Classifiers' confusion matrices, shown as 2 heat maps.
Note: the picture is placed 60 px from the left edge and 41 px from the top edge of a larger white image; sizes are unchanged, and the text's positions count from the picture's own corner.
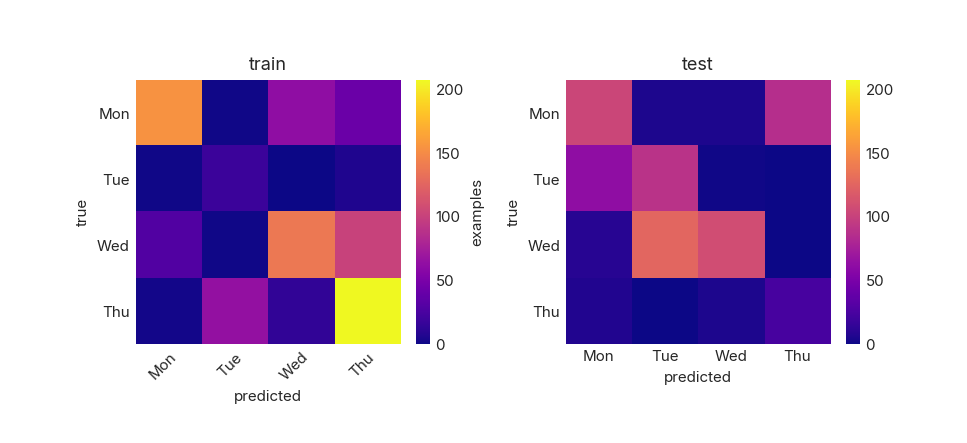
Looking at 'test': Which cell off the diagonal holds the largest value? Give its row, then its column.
Wed, Tue
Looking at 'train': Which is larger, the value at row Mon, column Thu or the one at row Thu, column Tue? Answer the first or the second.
the second
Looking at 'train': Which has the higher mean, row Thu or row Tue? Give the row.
Thu
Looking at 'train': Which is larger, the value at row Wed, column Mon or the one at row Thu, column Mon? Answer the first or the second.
the first
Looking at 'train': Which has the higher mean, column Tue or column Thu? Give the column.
Thu
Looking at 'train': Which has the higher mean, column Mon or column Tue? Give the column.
Mon
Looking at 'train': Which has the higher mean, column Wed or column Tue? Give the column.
Wed
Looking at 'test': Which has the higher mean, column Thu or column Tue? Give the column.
Tue
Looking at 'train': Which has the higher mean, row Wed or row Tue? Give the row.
Wed
